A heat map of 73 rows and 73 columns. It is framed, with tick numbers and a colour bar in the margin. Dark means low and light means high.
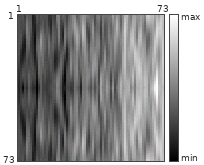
Slope: up to the right. Mirror symmetry: top to bottom. Grain: streaks running down.
